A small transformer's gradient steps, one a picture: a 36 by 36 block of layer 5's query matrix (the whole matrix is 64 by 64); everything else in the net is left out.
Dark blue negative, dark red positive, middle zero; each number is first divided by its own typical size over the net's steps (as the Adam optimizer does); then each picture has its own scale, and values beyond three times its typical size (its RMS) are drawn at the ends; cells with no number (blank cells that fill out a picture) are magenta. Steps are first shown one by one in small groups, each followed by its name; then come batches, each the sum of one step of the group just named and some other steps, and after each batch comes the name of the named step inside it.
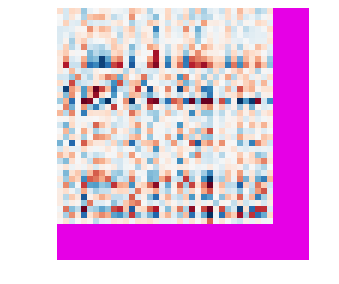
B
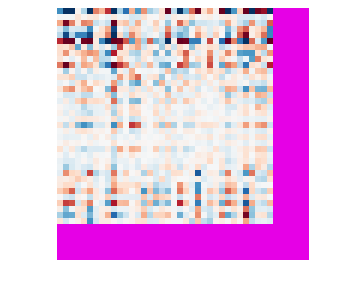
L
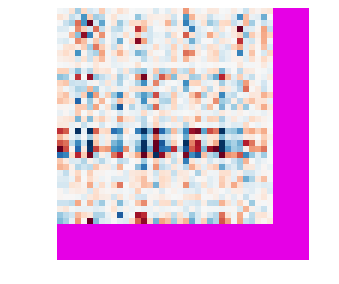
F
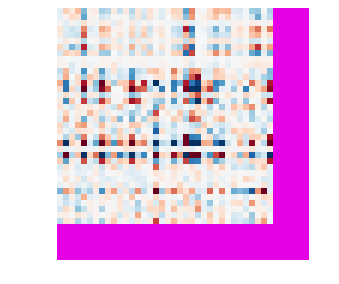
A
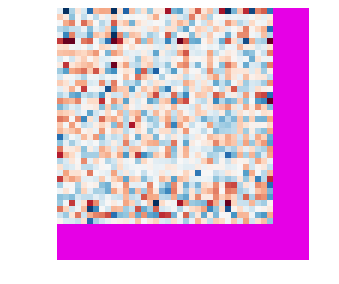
L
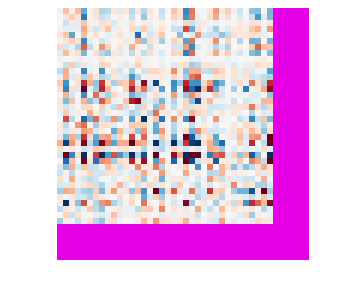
A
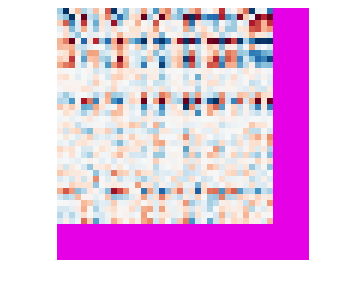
L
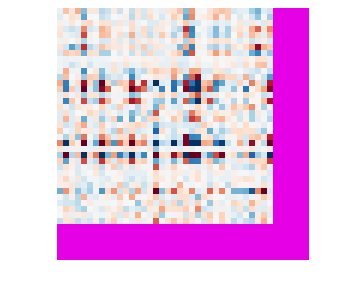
A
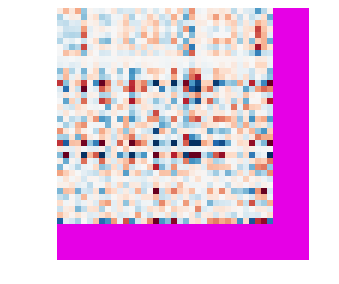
A
